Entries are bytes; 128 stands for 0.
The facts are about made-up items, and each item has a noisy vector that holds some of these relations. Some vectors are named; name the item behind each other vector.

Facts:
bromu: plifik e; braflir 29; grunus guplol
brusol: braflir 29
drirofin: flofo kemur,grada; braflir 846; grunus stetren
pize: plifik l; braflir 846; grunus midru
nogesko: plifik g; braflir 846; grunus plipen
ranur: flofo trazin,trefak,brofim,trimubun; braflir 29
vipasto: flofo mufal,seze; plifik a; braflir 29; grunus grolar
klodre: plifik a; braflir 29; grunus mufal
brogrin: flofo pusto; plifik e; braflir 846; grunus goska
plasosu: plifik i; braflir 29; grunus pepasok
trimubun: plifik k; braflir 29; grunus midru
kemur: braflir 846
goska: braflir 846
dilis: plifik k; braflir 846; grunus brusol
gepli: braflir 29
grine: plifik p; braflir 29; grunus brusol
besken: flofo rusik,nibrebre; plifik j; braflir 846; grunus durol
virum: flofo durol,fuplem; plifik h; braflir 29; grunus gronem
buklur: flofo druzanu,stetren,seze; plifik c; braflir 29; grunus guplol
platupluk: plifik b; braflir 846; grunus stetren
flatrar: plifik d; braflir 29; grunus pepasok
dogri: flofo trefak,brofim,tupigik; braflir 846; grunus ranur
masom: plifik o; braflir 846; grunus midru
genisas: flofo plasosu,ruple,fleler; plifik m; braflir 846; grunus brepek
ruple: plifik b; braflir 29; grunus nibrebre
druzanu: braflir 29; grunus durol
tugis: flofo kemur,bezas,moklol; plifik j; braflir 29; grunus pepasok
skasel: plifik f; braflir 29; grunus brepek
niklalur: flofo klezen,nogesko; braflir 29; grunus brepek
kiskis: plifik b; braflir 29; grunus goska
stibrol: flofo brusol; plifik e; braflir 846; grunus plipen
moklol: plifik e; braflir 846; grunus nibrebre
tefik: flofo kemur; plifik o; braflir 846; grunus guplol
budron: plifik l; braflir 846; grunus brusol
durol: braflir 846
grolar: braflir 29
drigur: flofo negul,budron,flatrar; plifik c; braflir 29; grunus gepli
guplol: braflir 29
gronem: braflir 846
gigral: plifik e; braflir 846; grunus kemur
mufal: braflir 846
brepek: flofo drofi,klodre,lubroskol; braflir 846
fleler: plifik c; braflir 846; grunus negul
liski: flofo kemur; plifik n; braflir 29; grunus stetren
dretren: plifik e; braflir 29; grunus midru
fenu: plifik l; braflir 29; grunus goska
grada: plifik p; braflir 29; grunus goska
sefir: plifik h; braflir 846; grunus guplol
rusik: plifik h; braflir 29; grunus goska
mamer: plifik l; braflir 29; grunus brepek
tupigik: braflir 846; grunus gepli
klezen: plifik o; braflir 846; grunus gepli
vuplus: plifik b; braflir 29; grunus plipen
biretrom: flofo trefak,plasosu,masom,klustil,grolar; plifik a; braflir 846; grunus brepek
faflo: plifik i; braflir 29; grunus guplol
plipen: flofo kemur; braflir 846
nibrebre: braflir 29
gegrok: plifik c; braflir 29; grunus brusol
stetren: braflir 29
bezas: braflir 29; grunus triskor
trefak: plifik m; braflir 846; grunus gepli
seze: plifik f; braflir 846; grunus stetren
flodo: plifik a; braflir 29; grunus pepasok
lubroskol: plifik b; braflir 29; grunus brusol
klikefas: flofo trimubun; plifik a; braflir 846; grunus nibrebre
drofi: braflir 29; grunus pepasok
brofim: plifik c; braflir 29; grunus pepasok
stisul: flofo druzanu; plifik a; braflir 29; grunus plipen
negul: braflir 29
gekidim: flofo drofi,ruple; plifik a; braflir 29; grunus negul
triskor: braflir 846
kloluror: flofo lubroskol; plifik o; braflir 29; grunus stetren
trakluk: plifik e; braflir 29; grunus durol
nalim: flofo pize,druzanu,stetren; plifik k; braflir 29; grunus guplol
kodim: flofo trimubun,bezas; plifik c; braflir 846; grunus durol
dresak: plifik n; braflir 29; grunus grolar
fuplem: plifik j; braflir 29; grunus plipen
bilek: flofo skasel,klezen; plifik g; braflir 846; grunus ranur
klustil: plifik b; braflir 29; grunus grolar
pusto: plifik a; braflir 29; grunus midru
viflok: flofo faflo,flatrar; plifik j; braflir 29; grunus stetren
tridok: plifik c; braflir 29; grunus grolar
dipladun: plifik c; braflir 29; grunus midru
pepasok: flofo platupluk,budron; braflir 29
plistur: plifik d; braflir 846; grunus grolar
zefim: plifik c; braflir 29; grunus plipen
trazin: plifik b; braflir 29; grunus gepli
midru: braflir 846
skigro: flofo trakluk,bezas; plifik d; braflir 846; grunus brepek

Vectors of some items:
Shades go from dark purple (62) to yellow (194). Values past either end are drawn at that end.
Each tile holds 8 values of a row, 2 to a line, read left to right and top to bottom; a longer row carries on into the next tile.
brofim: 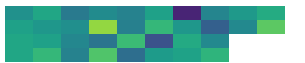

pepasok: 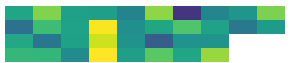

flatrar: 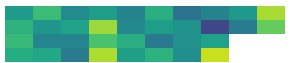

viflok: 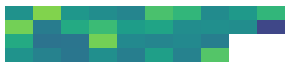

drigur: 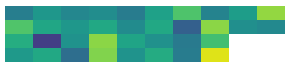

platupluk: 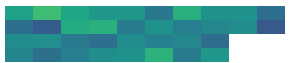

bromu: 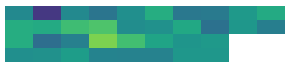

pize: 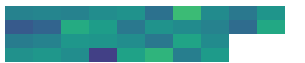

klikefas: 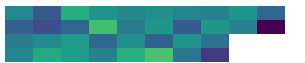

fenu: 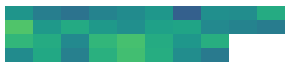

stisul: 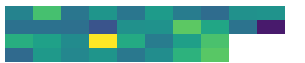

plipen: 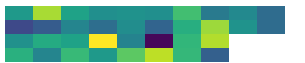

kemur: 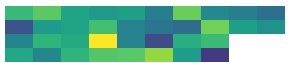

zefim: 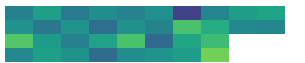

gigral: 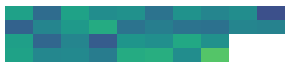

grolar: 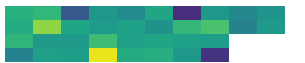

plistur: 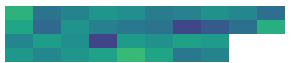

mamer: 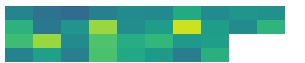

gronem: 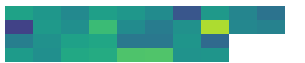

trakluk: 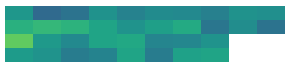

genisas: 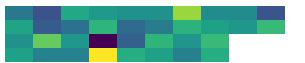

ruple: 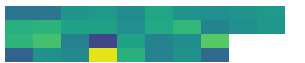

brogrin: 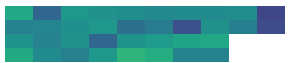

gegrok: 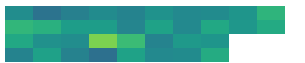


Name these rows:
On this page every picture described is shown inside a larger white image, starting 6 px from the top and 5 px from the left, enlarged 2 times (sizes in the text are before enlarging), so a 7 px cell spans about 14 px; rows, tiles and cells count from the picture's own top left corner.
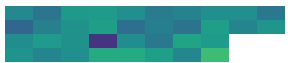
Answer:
fleler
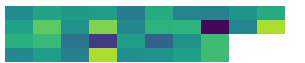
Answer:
plasosu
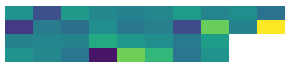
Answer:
klezen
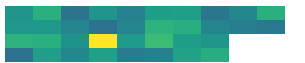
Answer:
druzanu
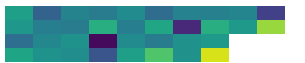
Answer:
trefak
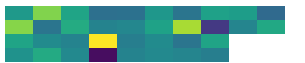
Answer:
kloluror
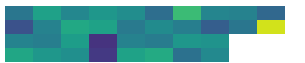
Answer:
masom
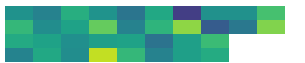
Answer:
drofi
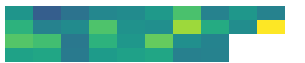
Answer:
skasel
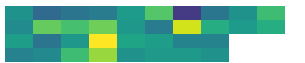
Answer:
guplol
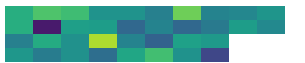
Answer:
drirofin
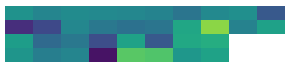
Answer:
nogesko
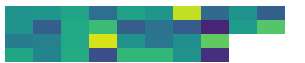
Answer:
tefik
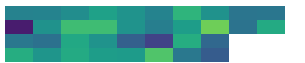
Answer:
midru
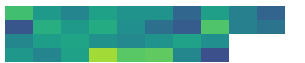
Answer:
goska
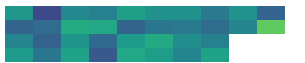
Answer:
sefir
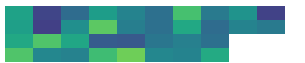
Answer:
skigro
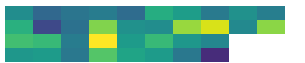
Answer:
niklalur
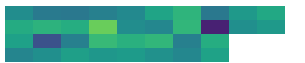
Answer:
faflo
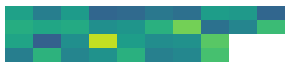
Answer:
lubroskol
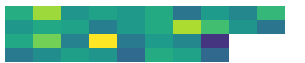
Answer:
stetren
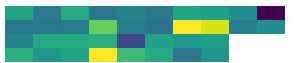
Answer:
brepek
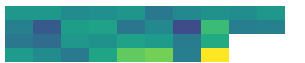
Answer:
budron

